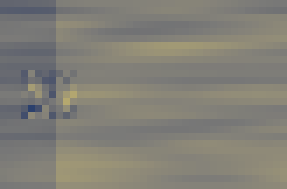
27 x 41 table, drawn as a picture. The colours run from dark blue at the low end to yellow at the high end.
The right part is higher, past a seam about 20% of the way across. Values change most from cell to cell in the middle left. Overall the values sit about 50% of the way up the scale. An odd patch, rougher than its surroundings, sits in the middle left.
